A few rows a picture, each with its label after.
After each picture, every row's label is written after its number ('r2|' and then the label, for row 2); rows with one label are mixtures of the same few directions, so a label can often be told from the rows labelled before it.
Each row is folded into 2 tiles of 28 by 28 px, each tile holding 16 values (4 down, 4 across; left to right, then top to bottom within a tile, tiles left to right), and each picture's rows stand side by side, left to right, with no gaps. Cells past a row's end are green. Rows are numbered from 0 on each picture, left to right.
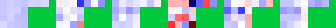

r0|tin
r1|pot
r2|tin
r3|pot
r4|tin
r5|tin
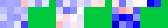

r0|pot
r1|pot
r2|pot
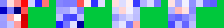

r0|tin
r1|pot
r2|pot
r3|pot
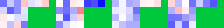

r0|pot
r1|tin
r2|tin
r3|pot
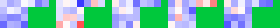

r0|pot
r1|pot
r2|pot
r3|tin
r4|pot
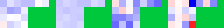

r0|pot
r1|pot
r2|pot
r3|pot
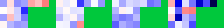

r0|tin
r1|pot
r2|pot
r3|tin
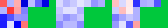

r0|pot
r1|pot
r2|pot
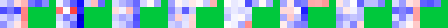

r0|tin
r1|tin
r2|tin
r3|tin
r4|pot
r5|tin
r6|pot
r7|tin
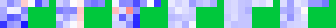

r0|pot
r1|tin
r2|tin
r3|pot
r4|tin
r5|tin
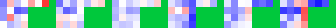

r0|tin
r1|pot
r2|tin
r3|tin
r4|tin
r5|tin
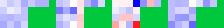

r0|pot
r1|tin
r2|pot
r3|pot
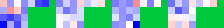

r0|pot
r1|pot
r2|pot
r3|pot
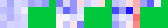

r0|tin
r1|pot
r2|tin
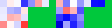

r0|pot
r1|pot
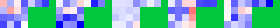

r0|pot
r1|pot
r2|pot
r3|tin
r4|tin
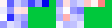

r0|tin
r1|tin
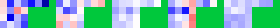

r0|tin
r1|pot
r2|tin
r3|tin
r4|pot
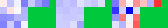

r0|pot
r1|pot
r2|tin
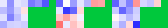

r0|tin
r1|pot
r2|pot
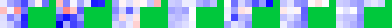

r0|tin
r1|pot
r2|tin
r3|tin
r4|tin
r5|tin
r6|tin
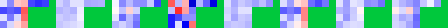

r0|tin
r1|tin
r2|tin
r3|pot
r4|tin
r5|tin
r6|tin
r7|tin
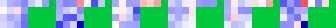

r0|tin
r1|pot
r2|tin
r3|tin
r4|tin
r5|pot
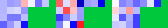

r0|pot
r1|pot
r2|tin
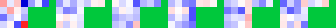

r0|pot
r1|pot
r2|pot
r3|tin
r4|tin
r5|pot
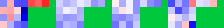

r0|tin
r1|pot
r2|pot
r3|pot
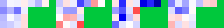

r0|tin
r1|pot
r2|tin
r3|pot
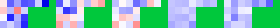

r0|tin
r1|pot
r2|pot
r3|pot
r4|tin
